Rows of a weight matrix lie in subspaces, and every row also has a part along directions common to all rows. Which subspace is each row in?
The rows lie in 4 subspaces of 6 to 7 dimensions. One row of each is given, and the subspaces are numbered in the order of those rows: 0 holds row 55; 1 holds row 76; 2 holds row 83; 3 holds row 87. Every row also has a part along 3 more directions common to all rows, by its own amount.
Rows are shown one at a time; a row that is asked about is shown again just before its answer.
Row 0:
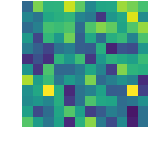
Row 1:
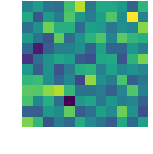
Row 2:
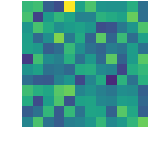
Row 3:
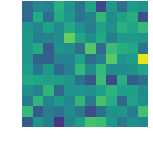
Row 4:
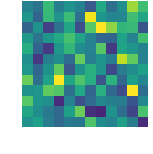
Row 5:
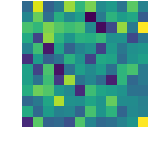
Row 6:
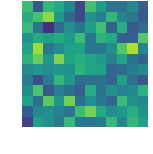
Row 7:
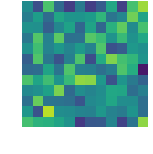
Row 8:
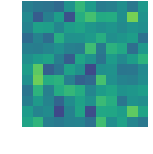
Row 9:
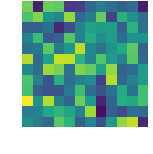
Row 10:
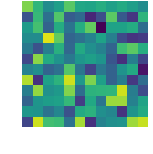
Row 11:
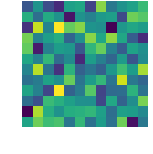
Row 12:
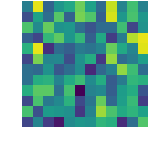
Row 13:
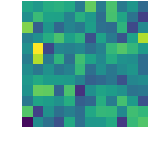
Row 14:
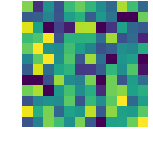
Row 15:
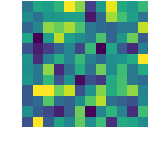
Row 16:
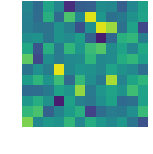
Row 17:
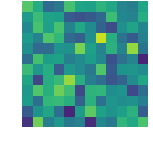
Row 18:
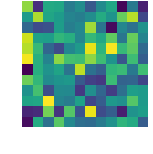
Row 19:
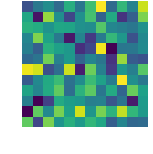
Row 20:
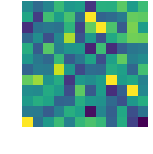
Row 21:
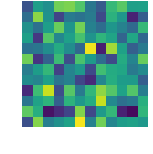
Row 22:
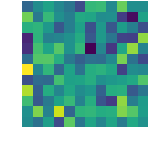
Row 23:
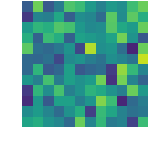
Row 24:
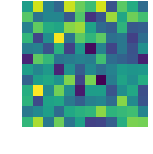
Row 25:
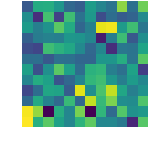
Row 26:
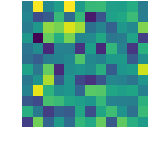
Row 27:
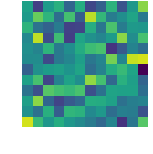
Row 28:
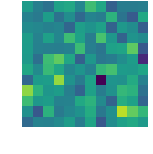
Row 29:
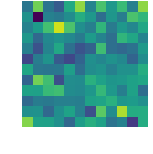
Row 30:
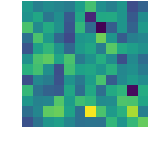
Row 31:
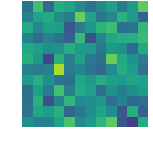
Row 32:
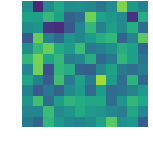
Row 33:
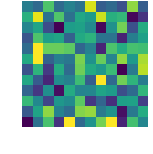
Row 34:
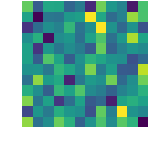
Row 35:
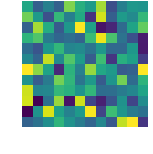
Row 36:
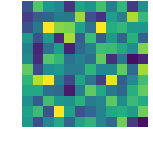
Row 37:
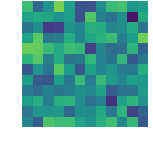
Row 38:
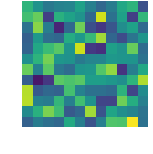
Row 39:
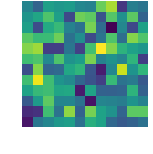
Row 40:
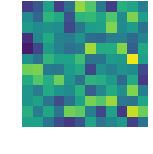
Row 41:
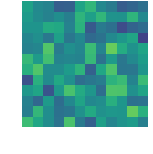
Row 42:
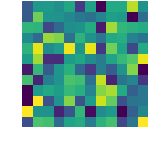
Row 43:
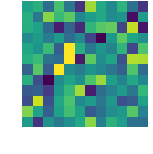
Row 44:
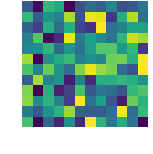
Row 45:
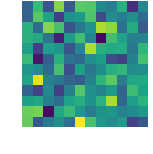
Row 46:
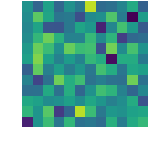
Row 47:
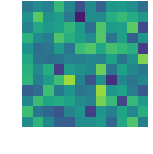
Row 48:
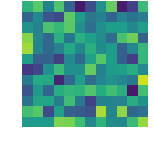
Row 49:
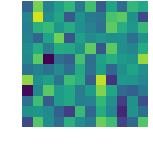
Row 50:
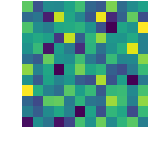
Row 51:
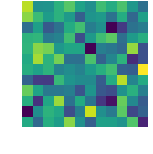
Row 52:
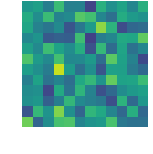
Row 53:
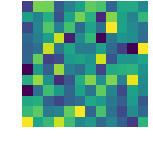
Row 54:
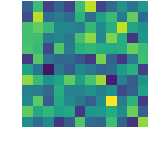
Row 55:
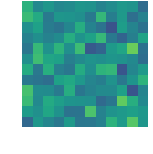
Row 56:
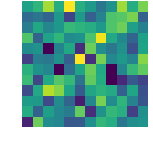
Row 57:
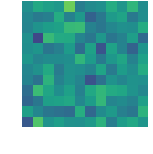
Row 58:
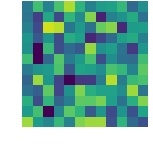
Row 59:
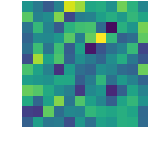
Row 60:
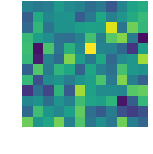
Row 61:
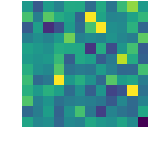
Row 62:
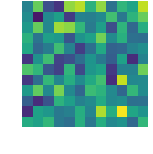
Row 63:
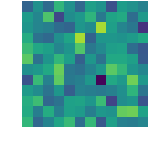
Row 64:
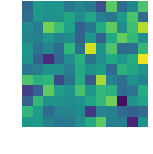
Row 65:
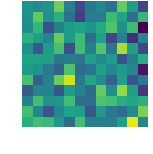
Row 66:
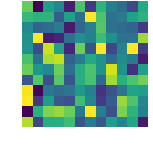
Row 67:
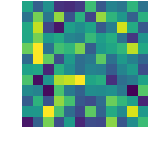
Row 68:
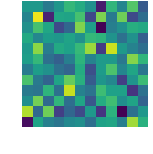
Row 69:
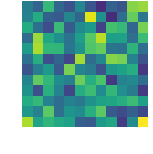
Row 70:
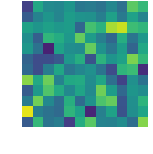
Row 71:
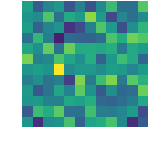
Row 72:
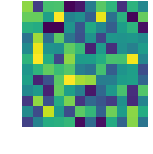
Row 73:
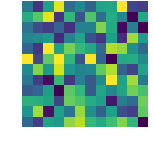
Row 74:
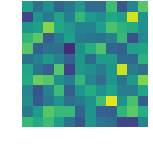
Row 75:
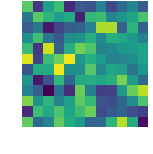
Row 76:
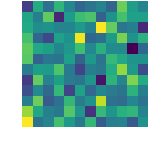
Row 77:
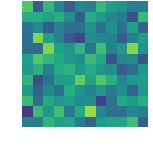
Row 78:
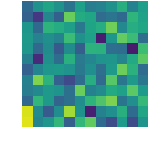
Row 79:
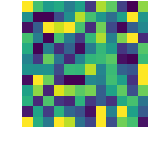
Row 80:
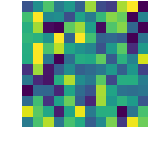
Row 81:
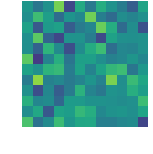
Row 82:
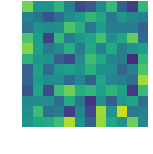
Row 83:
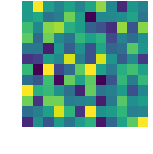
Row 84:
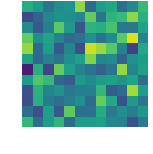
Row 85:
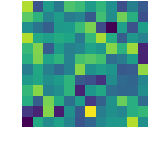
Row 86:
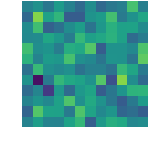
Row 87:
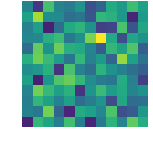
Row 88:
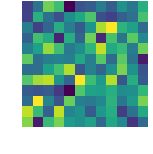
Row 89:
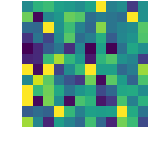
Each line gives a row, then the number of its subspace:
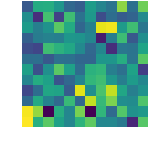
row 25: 0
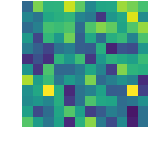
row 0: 2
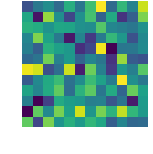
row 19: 0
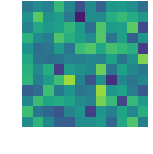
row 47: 1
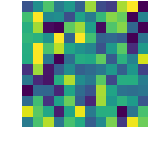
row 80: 1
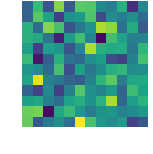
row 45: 3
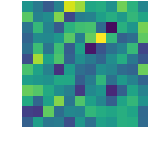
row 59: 2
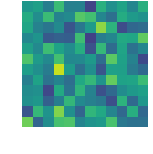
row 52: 1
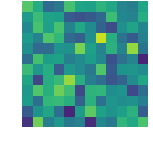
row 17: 1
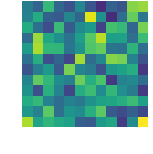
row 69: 3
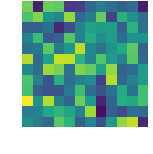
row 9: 0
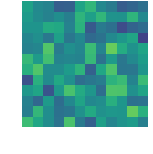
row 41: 2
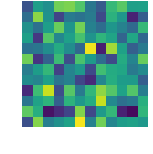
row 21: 3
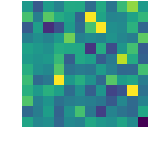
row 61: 2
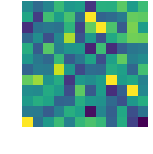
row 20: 2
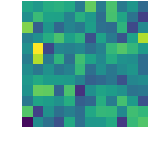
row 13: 0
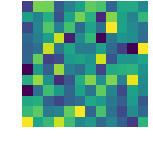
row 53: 1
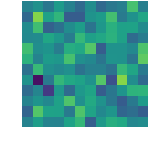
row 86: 0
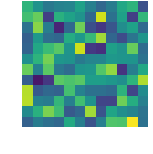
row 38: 0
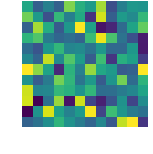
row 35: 0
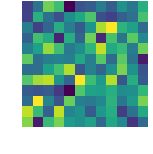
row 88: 3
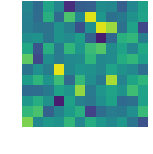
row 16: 2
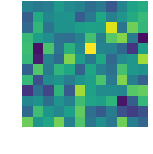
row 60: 0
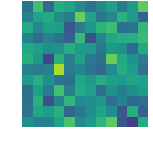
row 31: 1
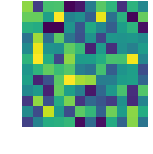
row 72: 3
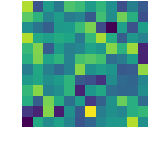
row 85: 0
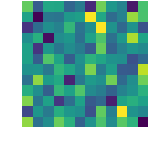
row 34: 2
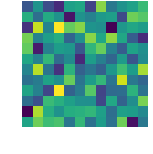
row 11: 0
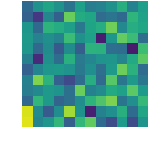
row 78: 1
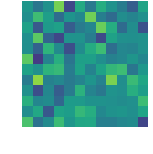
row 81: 3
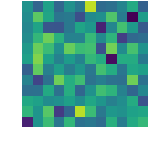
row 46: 1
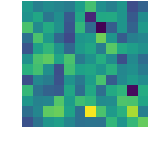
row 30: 2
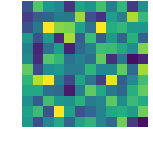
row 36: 3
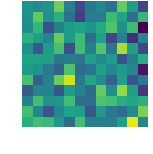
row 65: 1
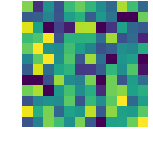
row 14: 1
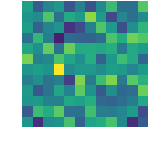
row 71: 1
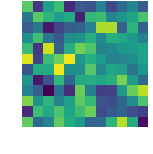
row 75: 0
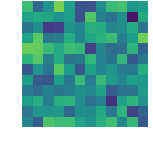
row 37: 2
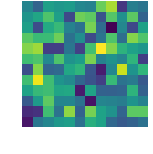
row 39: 0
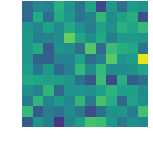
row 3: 1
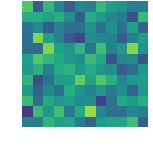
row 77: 1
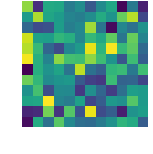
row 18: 0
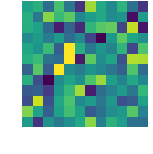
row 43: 3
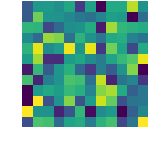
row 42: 3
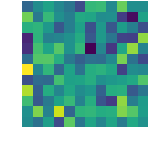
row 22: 0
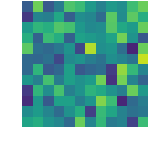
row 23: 0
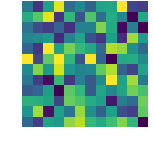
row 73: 3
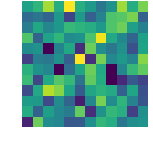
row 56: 2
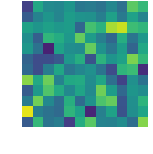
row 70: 2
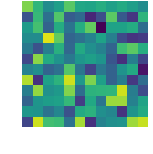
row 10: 1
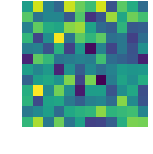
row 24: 1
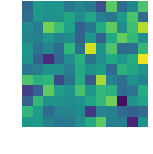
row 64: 1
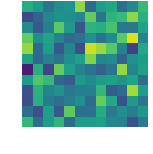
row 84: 0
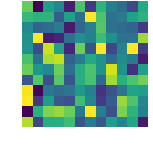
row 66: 3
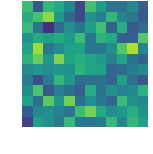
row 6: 0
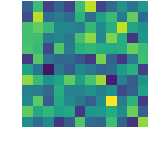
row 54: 3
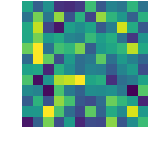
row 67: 3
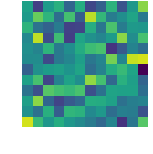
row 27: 3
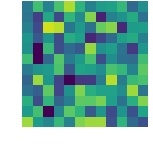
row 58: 3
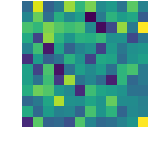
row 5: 2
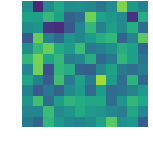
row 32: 2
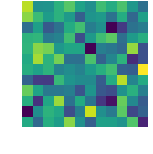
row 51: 2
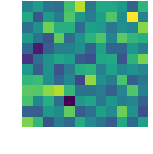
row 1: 3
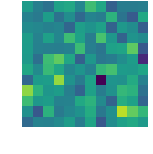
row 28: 1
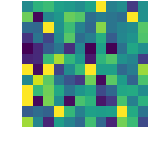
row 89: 0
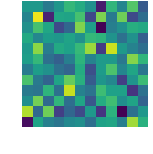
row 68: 0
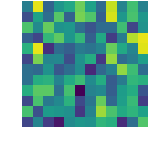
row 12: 0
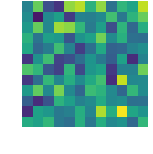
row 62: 0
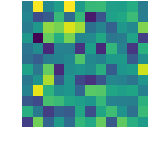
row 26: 3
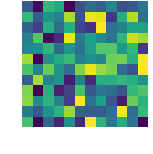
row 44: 1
